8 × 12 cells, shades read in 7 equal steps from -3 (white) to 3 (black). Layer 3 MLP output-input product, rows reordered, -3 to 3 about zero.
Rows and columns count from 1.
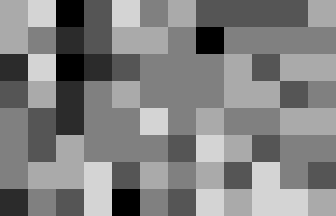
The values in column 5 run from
-2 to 3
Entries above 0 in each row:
6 3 5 3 2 3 3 4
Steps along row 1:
down up down down up down up same same same down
